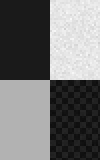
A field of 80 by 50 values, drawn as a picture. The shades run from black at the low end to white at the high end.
The table splits into 2 rows of 2 panels. Panel 1,1: very low, flat. Panel 1,2: very high, fine-grained, faint in contrast. Panel 2,1: high, flat. Panel 2,2: very low, checkered, faint in contrast.
